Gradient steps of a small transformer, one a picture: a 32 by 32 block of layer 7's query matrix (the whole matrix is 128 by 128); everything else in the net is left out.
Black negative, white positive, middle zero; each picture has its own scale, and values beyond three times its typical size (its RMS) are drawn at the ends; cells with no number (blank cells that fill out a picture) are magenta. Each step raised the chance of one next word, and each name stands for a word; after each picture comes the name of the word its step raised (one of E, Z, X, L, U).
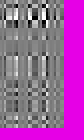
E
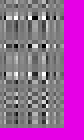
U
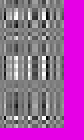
E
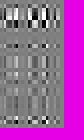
E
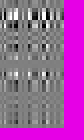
U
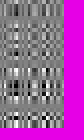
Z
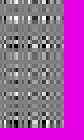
U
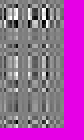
E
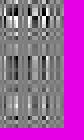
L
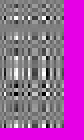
Z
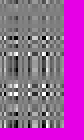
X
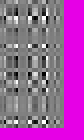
L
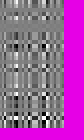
U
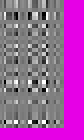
X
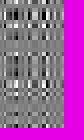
X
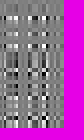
Z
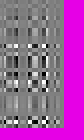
X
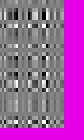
X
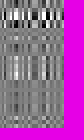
E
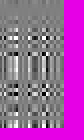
E
